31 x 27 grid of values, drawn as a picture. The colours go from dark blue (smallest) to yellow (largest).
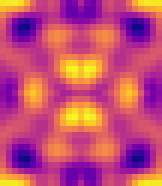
Seam: none. Mirror symmetry: left to right and top to bottom. Histogram: bell-shaped. Grain: blotchy. Slope: none. Lone odd cells: none.
